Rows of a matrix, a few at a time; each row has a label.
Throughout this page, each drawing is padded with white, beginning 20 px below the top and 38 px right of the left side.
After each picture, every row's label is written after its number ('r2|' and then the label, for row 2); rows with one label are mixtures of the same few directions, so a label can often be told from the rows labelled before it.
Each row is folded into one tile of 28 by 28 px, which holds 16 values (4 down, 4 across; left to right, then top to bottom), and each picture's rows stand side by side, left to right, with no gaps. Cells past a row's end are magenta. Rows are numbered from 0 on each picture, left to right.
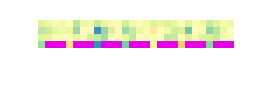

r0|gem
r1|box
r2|gem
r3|gem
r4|gem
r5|box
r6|gem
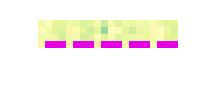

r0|gem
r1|gem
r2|box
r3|box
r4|gem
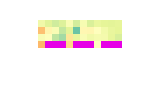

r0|gem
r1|box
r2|gem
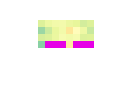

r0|gem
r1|gem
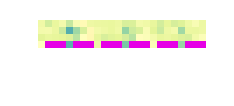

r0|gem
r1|gem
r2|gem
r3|gem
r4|box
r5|gem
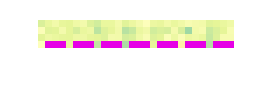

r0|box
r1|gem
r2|gem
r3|gem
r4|gem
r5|box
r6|gem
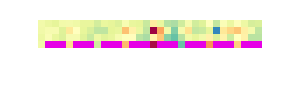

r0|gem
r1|gem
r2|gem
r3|gem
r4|gem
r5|box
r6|box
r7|gem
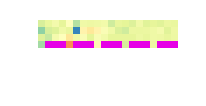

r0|gem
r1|box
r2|gem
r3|gem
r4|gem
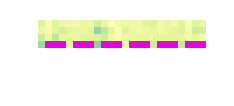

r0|box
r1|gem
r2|gem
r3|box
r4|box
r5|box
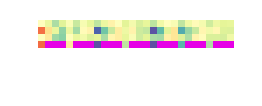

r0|gem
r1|box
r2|gem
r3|box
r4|gem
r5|gem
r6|box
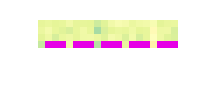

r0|box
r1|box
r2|gem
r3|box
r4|gem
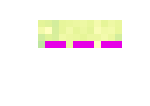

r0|box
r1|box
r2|gem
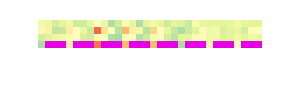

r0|box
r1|gem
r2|gem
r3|gem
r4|gem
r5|gem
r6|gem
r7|box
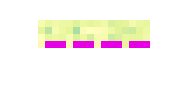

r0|box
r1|box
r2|gem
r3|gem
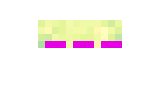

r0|box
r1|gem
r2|gem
